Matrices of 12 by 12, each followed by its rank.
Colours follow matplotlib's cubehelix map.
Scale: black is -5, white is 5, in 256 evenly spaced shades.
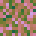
full rank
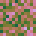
full rank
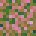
full rank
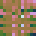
two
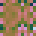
two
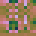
two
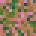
full rank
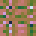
two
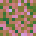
full rank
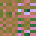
two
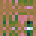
two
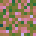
full rank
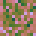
full rank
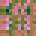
two
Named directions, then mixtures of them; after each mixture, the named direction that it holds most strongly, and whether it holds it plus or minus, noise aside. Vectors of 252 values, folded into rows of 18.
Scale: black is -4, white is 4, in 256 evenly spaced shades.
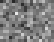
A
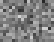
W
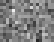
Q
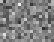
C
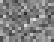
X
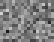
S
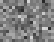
W, plus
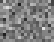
C, minus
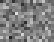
A, plus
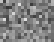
C, plus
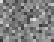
X, plus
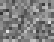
S, minus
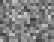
X, minus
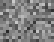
S, plus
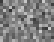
W, minus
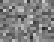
W, minus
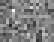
Q, plus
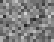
X, minus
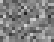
X, plus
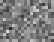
S, minus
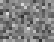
S, minus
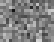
Q, minus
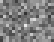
X, plus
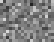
C, plus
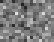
A, plus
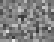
W, minus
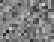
S, plus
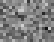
W, minus
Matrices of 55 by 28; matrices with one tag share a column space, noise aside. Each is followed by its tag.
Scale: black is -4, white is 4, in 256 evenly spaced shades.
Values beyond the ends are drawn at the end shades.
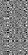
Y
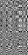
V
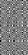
Y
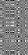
Y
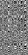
V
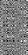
Y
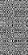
Y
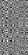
Y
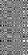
Y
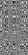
V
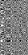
Y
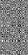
Y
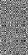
Y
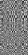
V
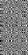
Y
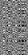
Y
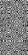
Y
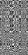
V
